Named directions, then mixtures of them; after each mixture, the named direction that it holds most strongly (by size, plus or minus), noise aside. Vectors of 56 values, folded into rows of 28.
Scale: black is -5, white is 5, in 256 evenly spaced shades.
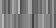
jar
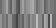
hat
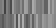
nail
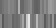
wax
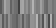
hat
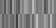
nail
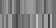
hat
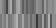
hat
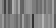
jar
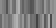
hat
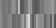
wax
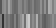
wax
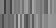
nail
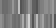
wax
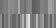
wax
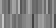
jar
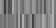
nail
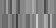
hat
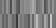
hat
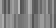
jar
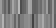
jar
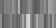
wax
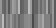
jar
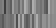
nail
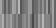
jar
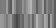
hat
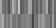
jar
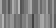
jar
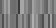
jar
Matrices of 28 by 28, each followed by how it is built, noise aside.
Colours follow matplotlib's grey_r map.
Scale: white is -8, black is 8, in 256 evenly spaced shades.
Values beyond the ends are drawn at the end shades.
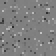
sparse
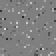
sparse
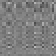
low rank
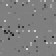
sparse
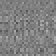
low rank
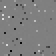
sparse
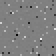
sparse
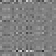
low rank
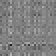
low rank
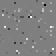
sparse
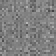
low rank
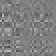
low rank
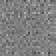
low rank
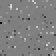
sparse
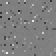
sparse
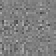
low rank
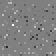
sparse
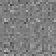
low rank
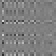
low rank
